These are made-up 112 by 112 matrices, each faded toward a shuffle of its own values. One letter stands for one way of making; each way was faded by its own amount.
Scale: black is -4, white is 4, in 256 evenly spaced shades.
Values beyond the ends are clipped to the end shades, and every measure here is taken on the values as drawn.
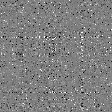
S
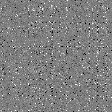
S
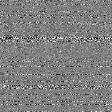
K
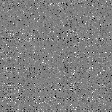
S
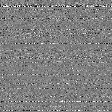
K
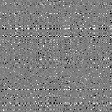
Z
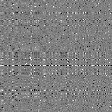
Z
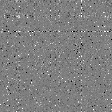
S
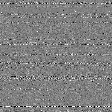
K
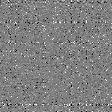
S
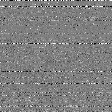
K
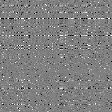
Z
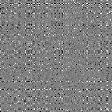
Z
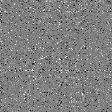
S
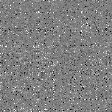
S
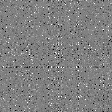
S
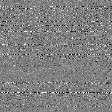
K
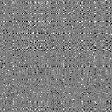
Z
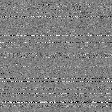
K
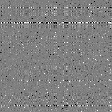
Z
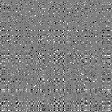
Z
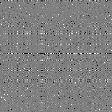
Z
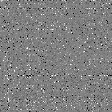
S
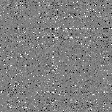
S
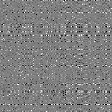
Z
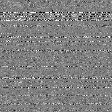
K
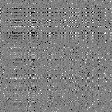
Z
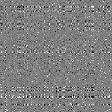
Z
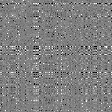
Z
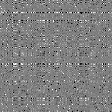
Z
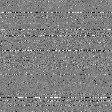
K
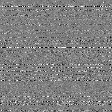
K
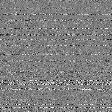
K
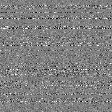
K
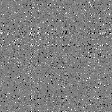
S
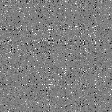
S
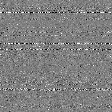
K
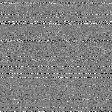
K
